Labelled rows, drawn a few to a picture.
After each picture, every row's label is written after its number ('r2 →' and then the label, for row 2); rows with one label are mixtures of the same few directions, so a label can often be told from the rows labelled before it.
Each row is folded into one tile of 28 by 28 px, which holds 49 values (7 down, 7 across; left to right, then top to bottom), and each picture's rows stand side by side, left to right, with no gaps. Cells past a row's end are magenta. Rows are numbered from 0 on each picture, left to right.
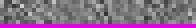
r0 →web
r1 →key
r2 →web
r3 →web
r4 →key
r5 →web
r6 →web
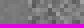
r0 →web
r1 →web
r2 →key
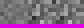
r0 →key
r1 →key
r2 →key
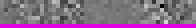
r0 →web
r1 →key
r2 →web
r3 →web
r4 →web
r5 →web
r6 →key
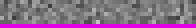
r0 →key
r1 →web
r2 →web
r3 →key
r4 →web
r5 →key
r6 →key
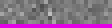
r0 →key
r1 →web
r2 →key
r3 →web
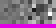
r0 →web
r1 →web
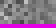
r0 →key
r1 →key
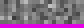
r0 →key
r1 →web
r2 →key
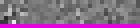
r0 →key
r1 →web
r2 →web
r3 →web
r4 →web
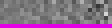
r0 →web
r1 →key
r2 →key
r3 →web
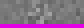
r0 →web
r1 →key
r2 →web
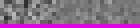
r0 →web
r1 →key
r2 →web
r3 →key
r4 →key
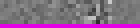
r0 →web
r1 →web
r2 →web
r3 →key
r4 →key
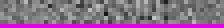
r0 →key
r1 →web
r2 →web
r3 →web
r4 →web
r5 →key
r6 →web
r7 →web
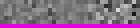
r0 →key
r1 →web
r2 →key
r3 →web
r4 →web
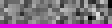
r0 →web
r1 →web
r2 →web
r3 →web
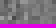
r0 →key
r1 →key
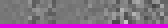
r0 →web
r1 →web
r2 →web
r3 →web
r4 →key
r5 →web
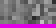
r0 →key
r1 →key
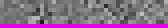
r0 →web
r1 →key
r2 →key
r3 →web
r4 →key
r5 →key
